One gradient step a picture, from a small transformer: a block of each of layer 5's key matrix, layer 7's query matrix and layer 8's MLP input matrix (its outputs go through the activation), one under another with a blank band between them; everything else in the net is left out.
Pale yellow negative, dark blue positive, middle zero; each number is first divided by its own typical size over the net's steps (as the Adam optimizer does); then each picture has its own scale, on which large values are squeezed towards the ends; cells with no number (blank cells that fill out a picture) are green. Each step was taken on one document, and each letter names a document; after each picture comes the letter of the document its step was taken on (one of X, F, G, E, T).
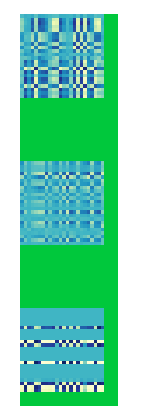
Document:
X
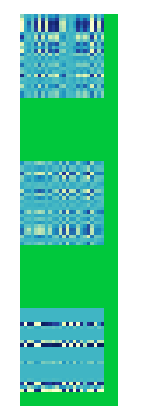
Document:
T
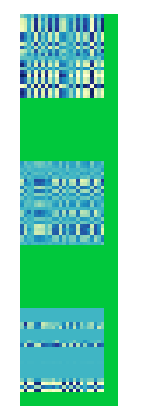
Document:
T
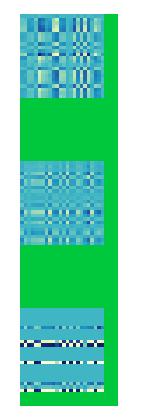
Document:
X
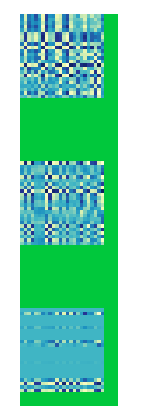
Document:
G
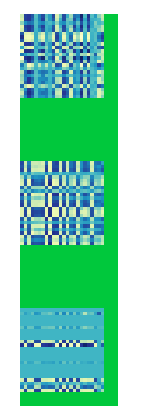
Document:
G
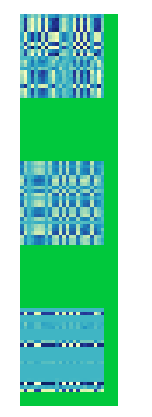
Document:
T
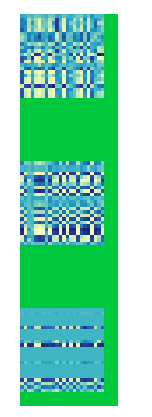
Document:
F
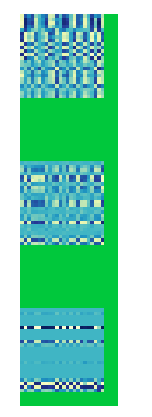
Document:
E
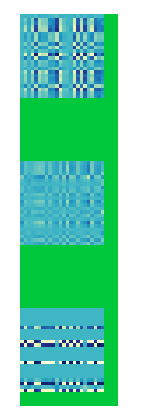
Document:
X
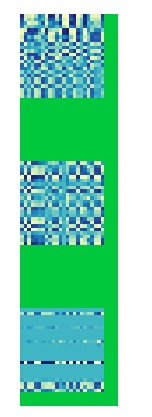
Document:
E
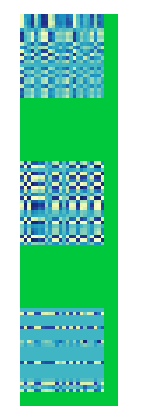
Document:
E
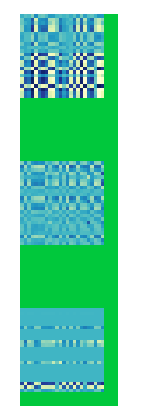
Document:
X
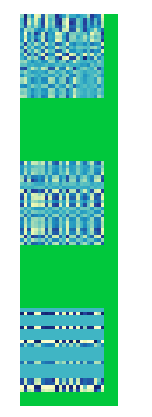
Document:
E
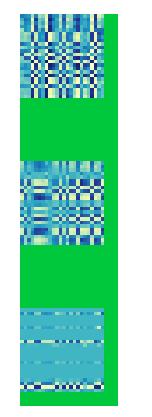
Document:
E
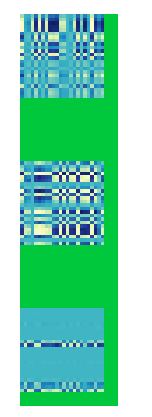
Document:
T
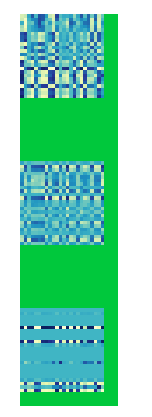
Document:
E
